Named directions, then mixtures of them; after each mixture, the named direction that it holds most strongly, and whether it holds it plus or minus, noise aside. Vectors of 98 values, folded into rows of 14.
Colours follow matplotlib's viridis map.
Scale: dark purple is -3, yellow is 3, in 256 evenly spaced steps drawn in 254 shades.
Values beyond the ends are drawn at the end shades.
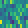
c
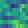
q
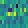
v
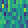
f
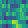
q, plus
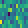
v, minus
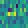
v, plus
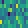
v, minus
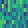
f, plus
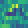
q, minus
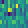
v, minus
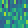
f, minus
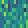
f, minus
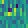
v, plus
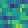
q, plus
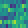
q, plus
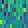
f, plus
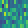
f, minus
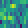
c, minus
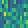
f, minus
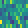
c, plus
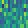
f, minus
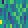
c, plus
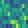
q, plus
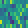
c, plus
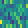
c, plus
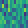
f, plus
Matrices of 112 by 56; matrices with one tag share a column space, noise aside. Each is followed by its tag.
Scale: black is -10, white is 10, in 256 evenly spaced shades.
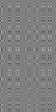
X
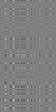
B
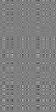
B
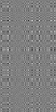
X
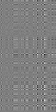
B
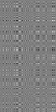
X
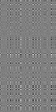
B
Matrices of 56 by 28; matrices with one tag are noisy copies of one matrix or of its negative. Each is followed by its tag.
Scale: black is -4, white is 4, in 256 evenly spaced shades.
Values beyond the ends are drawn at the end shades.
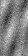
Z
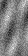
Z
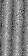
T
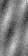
Z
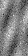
Z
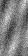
Z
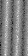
T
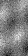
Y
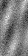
Z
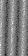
T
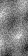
Y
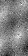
Y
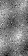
Y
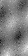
Y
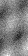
Y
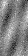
Z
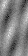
Z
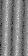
T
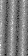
T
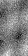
Y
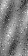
Z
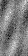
Z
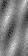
Z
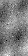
Y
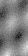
Y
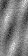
Z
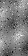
Y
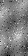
Y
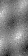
Y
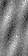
Z
